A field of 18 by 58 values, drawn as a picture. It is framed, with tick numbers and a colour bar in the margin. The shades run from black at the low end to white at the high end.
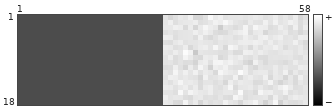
The table splits into one row of 2 panels. Panel 1,1: low, flat. Panel 1,2: very high, fine-grained, faint in contrast.
